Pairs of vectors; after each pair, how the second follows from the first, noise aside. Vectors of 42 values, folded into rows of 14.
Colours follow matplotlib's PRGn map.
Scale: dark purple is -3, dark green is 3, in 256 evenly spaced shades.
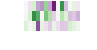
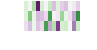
shuffled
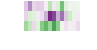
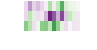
copied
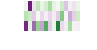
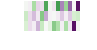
reversed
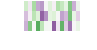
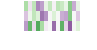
copied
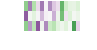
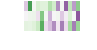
reversed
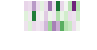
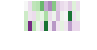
reversed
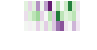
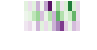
copied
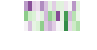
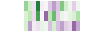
reversed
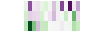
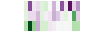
copied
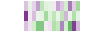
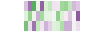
reversed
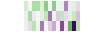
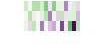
copied
